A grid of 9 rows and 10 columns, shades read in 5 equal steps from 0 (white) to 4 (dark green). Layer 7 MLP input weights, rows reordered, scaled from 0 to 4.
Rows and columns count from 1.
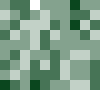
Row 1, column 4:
0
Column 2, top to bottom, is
3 2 3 1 2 3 2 1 3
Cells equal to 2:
38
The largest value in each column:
4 3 3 4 3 3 2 4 3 3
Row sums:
22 20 21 19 20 19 21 22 25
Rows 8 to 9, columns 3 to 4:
2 3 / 2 4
